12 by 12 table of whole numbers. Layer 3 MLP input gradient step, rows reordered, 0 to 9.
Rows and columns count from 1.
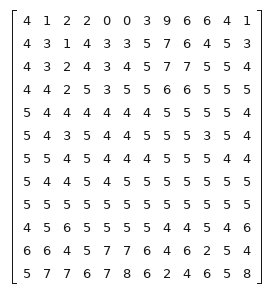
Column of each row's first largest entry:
8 8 8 8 1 1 1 1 1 3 5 6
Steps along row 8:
down same up down up same same same same same same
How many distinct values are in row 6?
3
